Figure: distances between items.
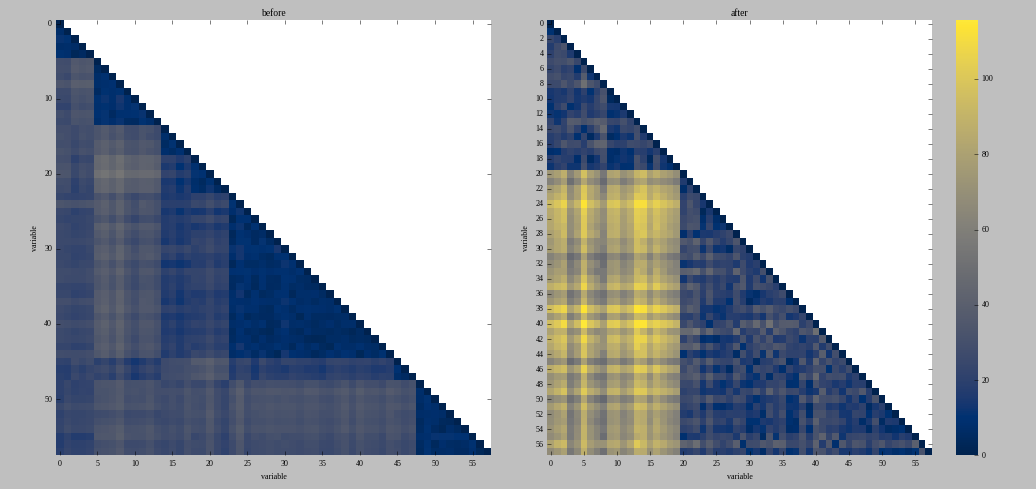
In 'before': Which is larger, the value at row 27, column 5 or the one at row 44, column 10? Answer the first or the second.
the first
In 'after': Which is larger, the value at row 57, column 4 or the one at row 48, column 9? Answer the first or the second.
the second
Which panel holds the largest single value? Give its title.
after
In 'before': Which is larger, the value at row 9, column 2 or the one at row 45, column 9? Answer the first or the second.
the first
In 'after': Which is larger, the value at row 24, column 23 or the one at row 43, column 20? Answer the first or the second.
the second
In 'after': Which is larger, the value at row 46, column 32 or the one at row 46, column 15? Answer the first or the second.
the second
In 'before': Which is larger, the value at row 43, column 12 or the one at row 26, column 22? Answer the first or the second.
the first
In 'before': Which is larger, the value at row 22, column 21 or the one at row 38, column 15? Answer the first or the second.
the second
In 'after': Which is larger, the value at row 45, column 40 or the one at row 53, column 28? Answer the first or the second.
the first
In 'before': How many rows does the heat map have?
58
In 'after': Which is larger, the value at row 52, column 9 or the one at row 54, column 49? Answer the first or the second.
the first
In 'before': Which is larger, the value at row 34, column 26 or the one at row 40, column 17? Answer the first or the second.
the second
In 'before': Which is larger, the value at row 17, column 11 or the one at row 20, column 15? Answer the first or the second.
the first
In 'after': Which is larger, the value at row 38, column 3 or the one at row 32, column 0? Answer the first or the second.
the first
